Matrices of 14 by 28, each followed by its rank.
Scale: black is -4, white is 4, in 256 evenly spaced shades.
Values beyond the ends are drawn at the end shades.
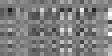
two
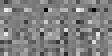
three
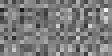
three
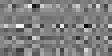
two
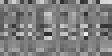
two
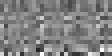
three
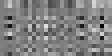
two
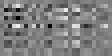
two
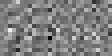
three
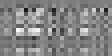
two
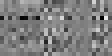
three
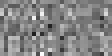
three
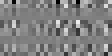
two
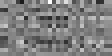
three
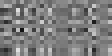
two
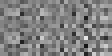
three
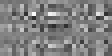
three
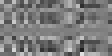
two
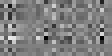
two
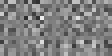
three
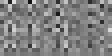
three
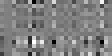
two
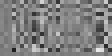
two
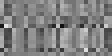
two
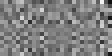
three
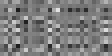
two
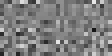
three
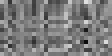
three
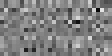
three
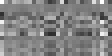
two
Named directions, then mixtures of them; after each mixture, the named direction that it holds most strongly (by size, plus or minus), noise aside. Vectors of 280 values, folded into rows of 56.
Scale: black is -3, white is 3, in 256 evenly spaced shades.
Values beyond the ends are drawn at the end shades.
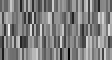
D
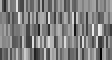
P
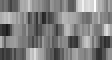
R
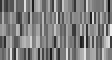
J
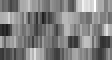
R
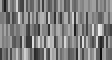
P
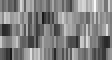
R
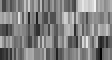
R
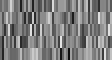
D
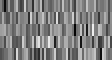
P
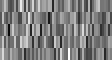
D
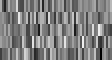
P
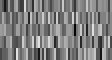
P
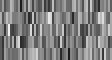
D
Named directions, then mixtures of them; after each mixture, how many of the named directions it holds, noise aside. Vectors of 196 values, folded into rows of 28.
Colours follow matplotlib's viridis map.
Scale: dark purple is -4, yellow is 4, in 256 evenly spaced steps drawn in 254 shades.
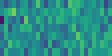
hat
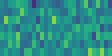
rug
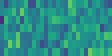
two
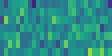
two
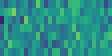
one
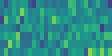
two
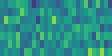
one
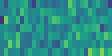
two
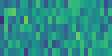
one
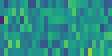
two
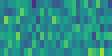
one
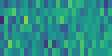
one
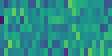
two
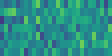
two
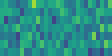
one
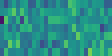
two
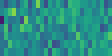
one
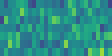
two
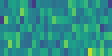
two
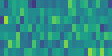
two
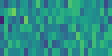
one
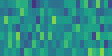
one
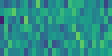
one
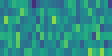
one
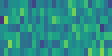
two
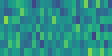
one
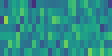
two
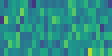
two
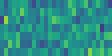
two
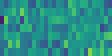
two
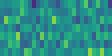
one
